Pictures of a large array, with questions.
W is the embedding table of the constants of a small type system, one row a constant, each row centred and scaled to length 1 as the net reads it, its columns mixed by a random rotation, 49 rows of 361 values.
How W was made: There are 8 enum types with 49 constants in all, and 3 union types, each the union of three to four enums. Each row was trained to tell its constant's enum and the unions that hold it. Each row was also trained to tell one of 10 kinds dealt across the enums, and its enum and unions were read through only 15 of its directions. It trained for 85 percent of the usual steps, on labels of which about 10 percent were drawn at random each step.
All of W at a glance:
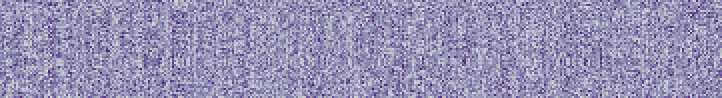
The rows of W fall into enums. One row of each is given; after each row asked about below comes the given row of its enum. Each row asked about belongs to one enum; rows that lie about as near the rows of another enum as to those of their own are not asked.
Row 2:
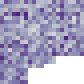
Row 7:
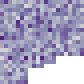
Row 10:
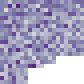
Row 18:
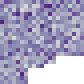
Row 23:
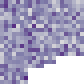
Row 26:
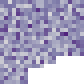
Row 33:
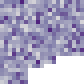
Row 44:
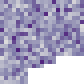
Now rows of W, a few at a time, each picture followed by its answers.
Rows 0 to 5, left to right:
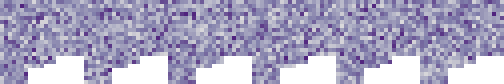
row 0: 23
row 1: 2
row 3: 33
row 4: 44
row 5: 18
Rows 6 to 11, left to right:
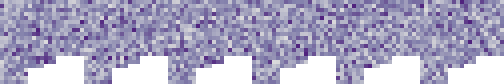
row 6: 44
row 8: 44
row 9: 10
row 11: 18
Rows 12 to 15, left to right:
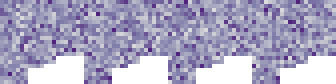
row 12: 33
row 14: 2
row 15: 7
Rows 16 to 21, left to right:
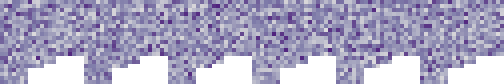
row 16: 26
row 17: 23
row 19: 23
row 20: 10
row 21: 26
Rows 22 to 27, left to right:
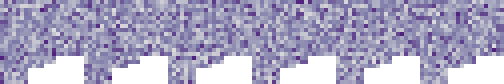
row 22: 26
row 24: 10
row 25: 10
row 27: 33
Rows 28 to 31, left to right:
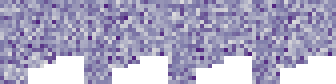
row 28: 10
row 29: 23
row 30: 23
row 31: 23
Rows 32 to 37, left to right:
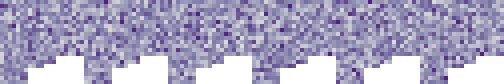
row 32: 23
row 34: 18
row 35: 44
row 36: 18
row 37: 7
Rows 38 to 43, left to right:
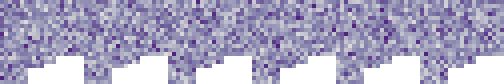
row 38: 2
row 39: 33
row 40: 26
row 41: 2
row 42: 7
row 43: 18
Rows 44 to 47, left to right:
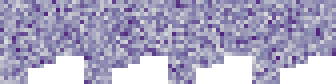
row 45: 26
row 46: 33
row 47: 7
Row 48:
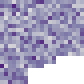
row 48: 33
